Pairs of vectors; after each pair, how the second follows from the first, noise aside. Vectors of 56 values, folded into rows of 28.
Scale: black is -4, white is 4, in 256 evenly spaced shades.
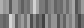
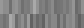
shrunk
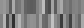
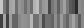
shuffled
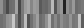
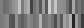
shuffled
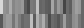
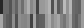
negated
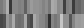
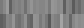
shrunk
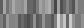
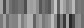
negated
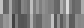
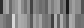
negated
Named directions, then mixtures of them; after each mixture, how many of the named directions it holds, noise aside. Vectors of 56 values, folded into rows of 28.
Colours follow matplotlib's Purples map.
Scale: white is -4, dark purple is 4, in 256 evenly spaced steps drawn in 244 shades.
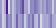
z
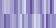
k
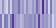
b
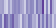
two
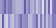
three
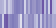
three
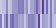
two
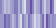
one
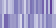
three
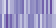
three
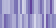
one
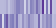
three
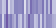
three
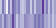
two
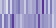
one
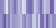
two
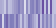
three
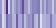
one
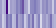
one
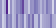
one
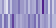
one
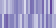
three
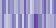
two
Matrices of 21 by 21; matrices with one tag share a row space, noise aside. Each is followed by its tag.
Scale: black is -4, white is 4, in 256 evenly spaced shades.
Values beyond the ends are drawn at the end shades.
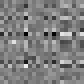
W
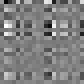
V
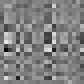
V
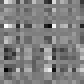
V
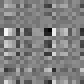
V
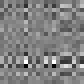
W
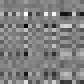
W
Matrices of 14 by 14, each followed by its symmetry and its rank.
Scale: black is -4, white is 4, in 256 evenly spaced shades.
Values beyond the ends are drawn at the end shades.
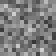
neither, full rank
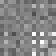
symmetric, rank three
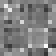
symmetric, rank three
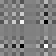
symmetric, rank one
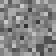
symmetric, full rank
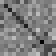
symmetric, full rank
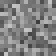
neither, full rank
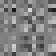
neither, rank two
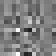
neither, rank two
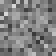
symmetric, full rank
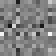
neither, rank three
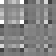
symmetric, rank one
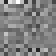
neither, rank three
